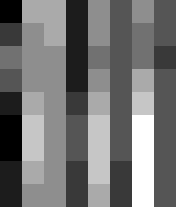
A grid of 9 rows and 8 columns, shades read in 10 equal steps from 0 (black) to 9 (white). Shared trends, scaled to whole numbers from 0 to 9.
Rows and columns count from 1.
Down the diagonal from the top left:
0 5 5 1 6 3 9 3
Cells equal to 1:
7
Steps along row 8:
up down down up down up down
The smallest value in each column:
0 5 5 1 4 2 4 2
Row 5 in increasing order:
1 2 3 3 5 6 6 7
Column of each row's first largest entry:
2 3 2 7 7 7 7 7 7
